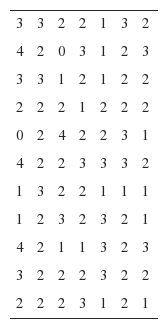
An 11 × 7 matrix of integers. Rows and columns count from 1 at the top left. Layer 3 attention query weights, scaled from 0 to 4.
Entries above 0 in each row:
7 6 7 7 6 7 7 7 7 7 7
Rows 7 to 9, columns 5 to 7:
1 1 1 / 3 2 1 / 3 2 3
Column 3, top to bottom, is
2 0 1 2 4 2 2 3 1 2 2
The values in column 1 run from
0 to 4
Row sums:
16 15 14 13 14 19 11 14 16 16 13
